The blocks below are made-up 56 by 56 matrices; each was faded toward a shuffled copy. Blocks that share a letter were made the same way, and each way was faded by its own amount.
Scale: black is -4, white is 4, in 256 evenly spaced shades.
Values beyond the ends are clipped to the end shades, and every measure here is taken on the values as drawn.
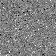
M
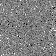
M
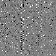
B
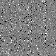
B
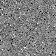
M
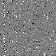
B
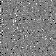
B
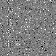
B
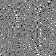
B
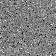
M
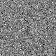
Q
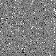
B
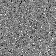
M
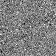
Q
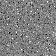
M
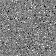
M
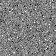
M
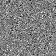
Q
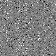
B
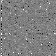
B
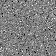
M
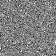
M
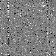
B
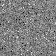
M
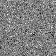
Q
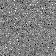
M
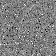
M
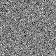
Q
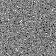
M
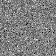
Q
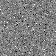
M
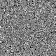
Q
